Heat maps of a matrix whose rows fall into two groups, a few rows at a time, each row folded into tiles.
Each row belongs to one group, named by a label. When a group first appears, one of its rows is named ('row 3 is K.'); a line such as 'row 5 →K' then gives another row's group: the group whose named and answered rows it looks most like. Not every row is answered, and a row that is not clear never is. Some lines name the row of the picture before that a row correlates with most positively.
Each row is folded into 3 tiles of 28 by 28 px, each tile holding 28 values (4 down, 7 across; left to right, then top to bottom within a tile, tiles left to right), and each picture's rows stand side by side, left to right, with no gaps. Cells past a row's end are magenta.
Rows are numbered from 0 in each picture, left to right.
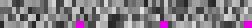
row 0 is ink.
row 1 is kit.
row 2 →ink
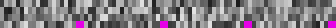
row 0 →ink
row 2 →ink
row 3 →ink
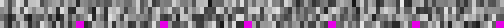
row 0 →kit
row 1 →ink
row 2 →kit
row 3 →kit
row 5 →ink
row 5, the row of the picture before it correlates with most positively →2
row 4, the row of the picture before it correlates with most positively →0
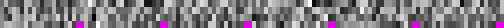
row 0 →ink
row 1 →kit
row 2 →kit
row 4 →ink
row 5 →kit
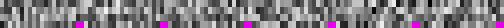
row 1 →kit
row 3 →ink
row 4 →kit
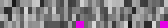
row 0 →ink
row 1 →ink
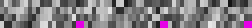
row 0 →kit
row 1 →kit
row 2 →kit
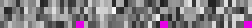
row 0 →ink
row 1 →kit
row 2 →kit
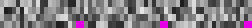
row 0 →ink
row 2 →ink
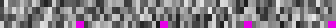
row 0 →kit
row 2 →kit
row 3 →ink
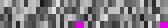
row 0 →kit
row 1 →kit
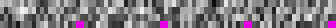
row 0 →kit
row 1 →kit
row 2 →kit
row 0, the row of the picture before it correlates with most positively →0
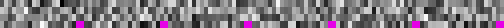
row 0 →kit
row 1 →ink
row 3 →ink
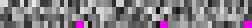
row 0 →kit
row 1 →kit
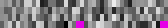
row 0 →ink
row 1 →ink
